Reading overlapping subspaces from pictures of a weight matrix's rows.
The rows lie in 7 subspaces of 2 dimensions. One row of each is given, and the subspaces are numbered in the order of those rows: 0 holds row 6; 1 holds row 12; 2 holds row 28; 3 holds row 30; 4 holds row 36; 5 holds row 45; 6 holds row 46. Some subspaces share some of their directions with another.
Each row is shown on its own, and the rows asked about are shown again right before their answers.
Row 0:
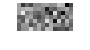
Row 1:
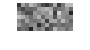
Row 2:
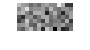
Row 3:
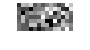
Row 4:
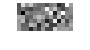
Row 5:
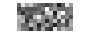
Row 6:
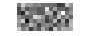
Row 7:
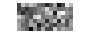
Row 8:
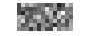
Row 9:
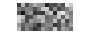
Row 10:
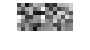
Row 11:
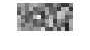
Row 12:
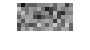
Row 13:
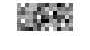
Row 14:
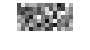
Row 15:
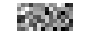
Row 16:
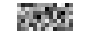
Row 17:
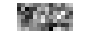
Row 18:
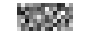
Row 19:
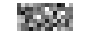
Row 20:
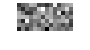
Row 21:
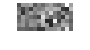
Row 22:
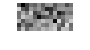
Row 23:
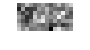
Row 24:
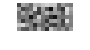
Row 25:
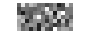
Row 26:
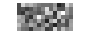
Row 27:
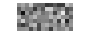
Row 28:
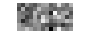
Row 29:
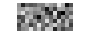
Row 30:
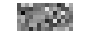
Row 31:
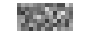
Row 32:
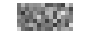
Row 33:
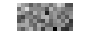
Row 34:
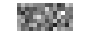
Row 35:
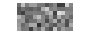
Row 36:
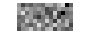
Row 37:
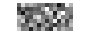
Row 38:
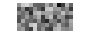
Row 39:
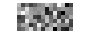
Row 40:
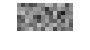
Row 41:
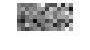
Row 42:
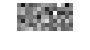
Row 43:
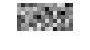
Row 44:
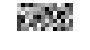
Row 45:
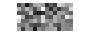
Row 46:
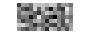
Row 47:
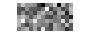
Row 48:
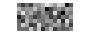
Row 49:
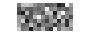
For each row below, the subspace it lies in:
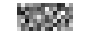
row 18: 0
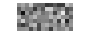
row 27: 6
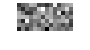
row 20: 0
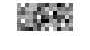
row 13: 2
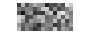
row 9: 5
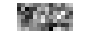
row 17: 2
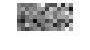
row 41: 4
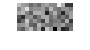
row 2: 1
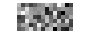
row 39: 1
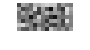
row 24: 6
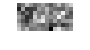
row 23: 2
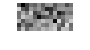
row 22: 1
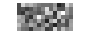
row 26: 6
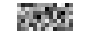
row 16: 5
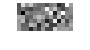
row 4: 3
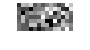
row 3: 3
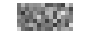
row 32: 4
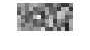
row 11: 3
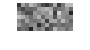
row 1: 0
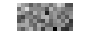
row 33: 1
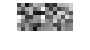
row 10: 5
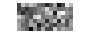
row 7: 0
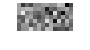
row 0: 3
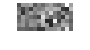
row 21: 3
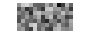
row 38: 5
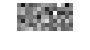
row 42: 2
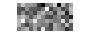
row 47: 4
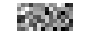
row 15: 1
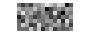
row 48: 6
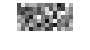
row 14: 6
